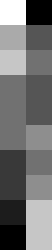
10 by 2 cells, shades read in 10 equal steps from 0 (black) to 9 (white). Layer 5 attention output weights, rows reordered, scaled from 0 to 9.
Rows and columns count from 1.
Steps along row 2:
down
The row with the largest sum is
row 3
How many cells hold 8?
0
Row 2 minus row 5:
2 0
